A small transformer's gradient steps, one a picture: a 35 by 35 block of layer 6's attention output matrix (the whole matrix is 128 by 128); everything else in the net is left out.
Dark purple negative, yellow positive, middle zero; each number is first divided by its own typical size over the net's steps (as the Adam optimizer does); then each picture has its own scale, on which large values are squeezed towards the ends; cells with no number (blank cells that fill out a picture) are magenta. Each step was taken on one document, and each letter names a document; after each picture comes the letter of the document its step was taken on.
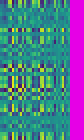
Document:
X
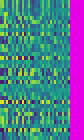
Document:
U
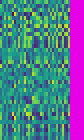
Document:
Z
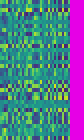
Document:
U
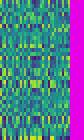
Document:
U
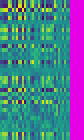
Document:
X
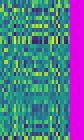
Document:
Z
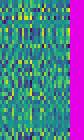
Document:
X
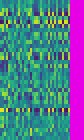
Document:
U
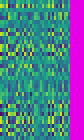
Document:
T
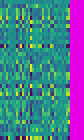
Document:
T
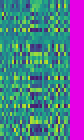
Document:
Z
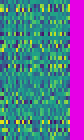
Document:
T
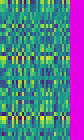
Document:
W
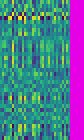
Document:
W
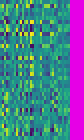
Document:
T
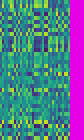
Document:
Z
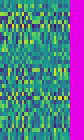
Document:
U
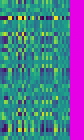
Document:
W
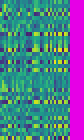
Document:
U
